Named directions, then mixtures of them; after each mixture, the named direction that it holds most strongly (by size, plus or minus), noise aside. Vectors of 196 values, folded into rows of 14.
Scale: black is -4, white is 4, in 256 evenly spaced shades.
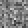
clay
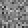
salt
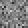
salt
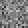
salt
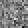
clay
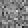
salt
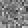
salt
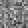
clay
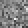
clay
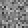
salt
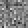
clay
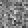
clay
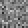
salt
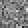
salt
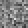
clay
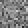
salt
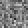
clay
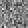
clay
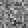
clay
